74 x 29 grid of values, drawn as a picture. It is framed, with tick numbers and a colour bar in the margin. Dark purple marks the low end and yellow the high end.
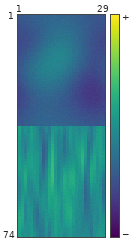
The table splits into 2 rows of 1 panel. Panel 1,1: low, smooth. Panel 2,1: middling, streaked downward.
